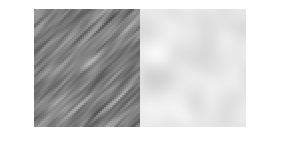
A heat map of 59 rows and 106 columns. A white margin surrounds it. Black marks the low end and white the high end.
It is made of 1 by 2 panels. Panel 1,1: middling, slanting up to the right. Panel 1,2: very high, smooth, faint in contrast.
